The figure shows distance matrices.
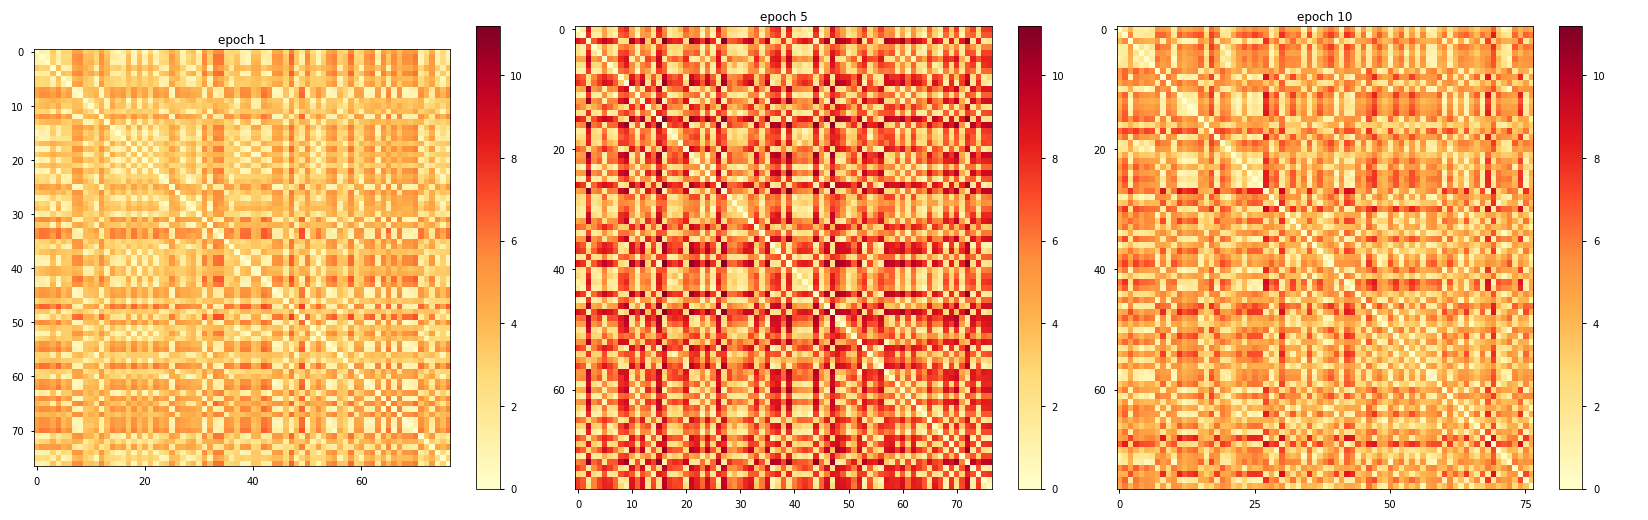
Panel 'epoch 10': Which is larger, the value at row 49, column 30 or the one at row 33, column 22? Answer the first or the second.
the first
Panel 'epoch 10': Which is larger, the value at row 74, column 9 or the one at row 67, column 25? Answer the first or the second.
the first
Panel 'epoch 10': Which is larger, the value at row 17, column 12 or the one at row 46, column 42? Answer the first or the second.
the second
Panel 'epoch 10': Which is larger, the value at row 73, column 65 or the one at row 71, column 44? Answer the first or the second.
the first
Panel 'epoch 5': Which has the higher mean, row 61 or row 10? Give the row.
10
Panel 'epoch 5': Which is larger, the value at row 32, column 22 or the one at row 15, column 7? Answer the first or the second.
the second
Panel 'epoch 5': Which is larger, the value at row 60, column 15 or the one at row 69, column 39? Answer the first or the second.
the first
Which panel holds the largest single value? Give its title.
epoch 5
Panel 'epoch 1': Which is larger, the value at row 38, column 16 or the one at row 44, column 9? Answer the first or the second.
the second
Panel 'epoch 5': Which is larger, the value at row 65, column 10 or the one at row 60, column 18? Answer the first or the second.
the first
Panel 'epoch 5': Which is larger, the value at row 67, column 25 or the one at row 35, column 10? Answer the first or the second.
the second
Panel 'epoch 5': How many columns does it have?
77
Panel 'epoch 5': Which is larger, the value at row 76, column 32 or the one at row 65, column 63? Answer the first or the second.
the first
